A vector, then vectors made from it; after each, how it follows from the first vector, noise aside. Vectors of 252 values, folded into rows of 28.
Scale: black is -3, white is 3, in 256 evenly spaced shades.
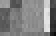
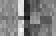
wrapped around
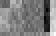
negated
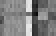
wrapped around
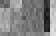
negated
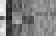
wrapped around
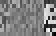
sign-scrambled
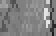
partly zeroed
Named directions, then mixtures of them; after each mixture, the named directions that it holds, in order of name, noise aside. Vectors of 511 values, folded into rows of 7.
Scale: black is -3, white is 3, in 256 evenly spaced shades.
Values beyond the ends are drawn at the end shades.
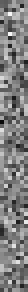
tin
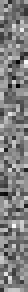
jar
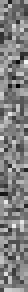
jar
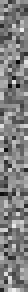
jar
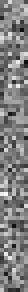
jar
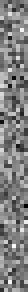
jar, tin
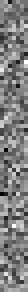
jar, tin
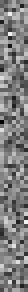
tin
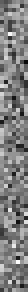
tin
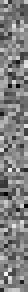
jar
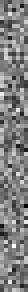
jar, tin
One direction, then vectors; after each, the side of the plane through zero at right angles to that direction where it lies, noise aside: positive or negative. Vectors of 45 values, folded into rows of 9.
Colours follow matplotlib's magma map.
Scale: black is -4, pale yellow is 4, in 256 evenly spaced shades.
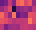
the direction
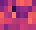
positive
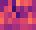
positive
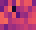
positive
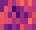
positive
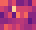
negative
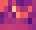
negative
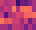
negative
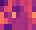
positive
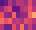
positive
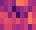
positive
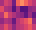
positive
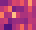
positive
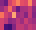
positive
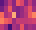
positive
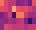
negative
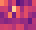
negative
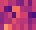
negative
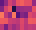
positive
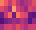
negative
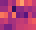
positive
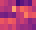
negative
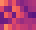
negative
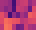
positive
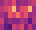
negative
